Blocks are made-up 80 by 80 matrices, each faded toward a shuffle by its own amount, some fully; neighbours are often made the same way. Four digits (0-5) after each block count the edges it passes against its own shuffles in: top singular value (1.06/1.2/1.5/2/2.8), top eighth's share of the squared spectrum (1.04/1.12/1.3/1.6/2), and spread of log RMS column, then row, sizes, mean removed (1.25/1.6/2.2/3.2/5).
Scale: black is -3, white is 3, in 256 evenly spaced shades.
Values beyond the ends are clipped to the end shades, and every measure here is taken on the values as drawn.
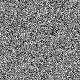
0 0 0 0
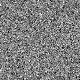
2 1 0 0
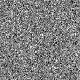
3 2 1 0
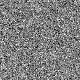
0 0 0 0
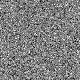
0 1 0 0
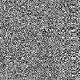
4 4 2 2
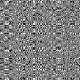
5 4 3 3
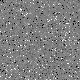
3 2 0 1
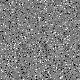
3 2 0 0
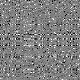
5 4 2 3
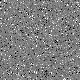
0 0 0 0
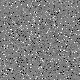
2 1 0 0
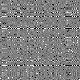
5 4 2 3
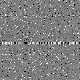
4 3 0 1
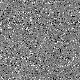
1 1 0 2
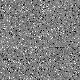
0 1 0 1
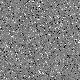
0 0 0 0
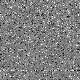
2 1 0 1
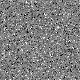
0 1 0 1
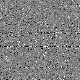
2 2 0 2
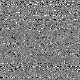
2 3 0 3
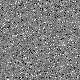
0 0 0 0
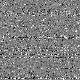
2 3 0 3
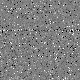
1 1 0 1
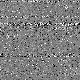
2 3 0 3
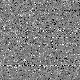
2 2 0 2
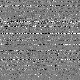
3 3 0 4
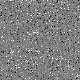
1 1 1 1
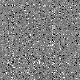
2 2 3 2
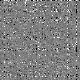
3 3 3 3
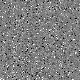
1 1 1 0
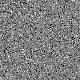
1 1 0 0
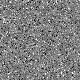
0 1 0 0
